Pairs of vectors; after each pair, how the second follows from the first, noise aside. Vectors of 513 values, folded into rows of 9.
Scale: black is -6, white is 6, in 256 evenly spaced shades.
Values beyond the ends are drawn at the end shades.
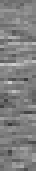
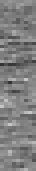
negated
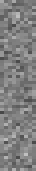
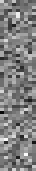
scaled up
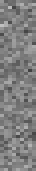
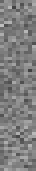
sign-scrambled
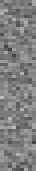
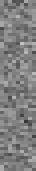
reversed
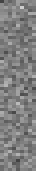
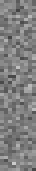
reversed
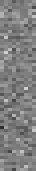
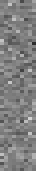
reversed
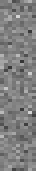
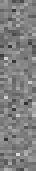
reversed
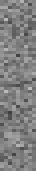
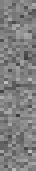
reversed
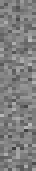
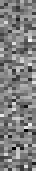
scaled up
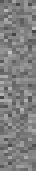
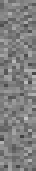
reversed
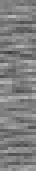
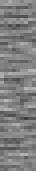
reversed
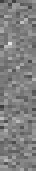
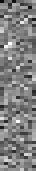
scaled up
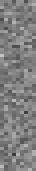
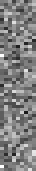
scaled up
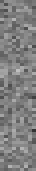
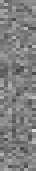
negated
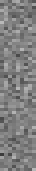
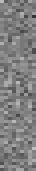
reversed
